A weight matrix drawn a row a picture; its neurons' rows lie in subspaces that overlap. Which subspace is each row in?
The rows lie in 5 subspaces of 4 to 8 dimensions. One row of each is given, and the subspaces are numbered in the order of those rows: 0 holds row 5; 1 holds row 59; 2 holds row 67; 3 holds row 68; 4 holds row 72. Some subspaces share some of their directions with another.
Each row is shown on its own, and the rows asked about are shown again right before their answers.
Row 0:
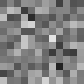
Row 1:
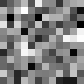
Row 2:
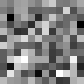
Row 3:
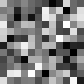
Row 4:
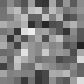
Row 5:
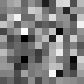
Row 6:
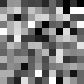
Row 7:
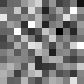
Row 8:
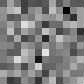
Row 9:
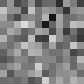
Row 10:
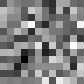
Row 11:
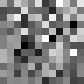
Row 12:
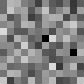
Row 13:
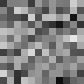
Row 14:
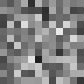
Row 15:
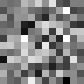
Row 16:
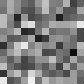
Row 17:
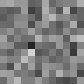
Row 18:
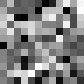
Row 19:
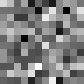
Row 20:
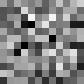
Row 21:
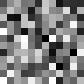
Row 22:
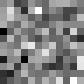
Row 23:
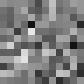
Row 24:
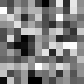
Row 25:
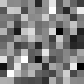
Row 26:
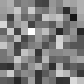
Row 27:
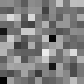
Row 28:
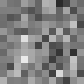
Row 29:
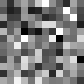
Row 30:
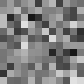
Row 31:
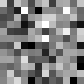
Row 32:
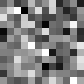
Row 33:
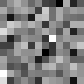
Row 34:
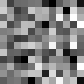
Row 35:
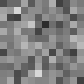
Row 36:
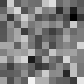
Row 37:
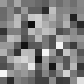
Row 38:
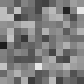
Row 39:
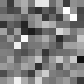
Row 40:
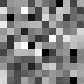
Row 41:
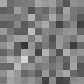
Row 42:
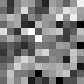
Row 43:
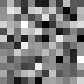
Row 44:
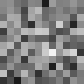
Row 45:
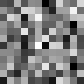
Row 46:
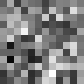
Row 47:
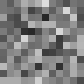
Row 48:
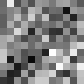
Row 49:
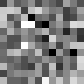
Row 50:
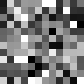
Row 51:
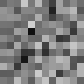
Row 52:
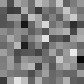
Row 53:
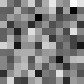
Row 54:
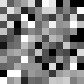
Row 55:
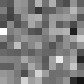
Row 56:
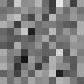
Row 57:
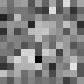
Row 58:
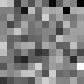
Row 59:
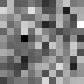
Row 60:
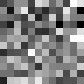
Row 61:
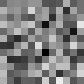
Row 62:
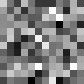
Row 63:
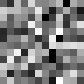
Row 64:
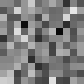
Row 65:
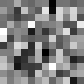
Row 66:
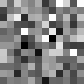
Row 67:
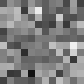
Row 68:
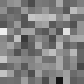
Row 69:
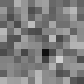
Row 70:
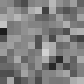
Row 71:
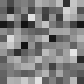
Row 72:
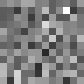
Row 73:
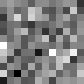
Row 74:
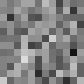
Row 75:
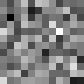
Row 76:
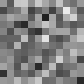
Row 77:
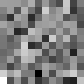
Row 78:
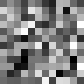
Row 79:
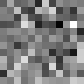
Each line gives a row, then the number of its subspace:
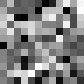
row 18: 2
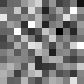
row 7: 3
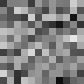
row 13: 4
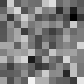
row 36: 2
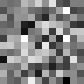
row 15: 4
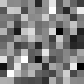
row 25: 4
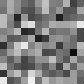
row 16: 2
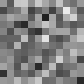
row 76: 0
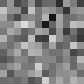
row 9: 0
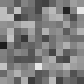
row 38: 2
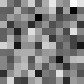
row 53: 3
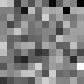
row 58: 2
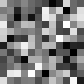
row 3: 2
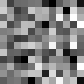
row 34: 2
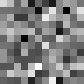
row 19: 2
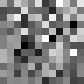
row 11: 0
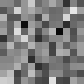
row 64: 3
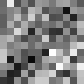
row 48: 2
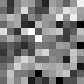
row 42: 2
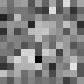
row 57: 3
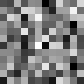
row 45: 2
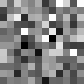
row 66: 0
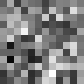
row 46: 2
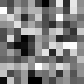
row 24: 2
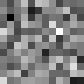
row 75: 3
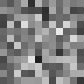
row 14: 3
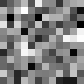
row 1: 4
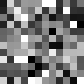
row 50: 2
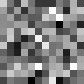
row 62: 2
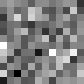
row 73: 2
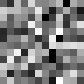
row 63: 2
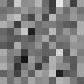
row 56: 0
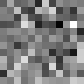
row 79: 4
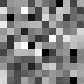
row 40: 4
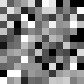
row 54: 4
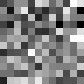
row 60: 4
